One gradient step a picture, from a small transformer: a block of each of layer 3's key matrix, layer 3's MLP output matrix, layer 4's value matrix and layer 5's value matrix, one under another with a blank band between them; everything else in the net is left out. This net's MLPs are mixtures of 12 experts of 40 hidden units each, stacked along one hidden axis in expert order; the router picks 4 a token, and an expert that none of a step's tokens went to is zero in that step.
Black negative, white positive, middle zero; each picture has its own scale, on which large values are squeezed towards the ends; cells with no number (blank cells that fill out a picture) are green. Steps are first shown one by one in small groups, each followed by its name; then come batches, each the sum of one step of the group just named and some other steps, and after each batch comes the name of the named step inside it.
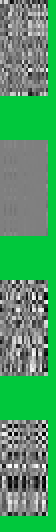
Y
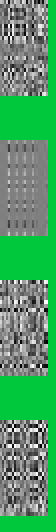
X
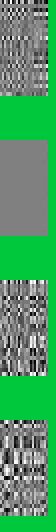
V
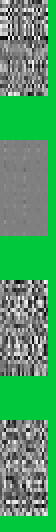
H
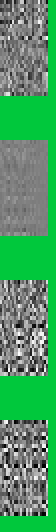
V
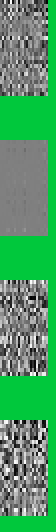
V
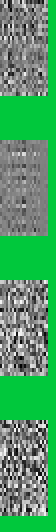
X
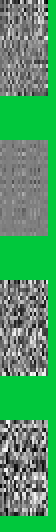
V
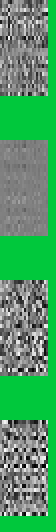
H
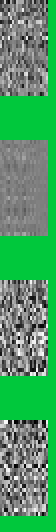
V
